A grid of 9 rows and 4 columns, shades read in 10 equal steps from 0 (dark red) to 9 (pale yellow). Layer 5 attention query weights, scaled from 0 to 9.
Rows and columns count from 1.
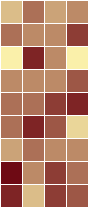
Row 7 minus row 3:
-3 3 0 -4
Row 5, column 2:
4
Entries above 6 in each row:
1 0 2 0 0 1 0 0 1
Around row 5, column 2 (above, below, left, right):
5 1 4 2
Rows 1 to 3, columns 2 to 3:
4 6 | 5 5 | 1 5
